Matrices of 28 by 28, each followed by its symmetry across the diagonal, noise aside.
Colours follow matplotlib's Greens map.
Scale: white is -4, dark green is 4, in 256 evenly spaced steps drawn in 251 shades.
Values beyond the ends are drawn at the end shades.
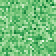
neither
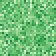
symmetric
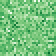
neither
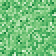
symmetric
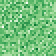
symmetric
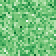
antisymmetric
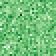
neither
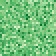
antisymmetric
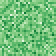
symmetric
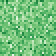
neither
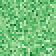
neither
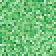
symmetric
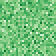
antisymmetric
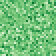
antisymmetric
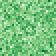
symmetric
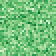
neither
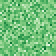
antisymmetric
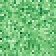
antisymmetric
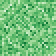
symmetric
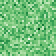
antisymmetric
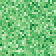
neither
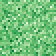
neither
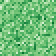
symmetric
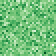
antisymmetric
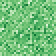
symmetric
